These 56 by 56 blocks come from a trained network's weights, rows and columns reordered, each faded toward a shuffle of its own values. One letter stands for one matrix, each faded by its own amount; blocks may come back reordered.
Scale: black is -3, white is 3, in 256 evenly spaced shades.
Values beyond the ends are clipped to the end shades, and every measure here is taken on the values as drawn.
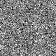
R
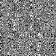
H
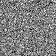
R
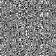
H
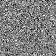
R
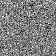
R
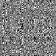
H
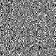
H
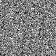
R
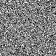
R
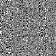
H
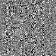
H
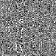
H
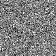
R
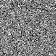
R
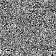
R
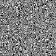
H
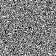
R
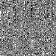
H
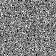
R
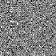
H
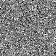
R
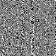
H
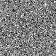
R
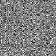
H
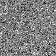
R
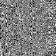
H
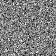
R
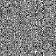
H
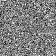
R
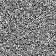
R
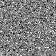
R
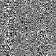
H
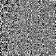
H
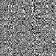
H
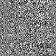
H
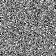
R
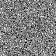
R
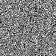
R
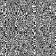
H
